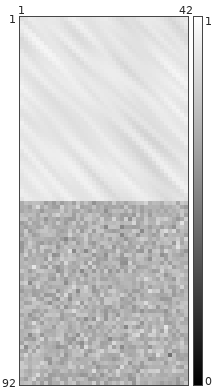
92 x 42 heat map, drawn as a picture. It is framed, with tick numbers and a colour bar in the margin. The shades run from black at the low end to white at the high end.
It is made of 2 by 1 panels. Panel 1,1: very high, slanting down to the right, faint in contrast. Panel 2,1: high, fine-grained.
